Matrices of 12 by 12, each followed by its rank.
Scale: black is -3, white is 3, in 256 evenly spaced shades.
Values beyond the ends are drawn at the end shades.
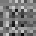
two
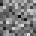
full rank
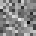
full rank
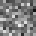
full rank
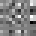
two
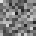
full rank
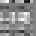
two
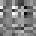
two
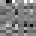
two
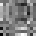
two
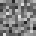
full rank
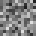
full rank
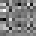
two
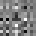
two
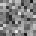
full rank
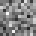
full rank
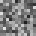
full rank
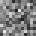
full rank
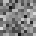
full rank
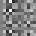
two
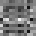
two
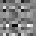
two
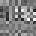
two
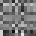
two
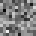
full rank
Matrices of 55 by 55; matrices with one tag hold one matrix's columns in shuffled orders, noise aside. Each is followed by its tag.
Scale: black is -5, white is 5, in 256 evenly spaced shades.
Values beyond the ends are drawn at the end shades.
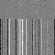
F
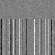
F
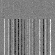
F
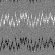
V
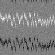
V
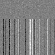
F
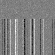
F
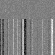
F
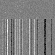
F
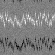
V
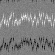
V
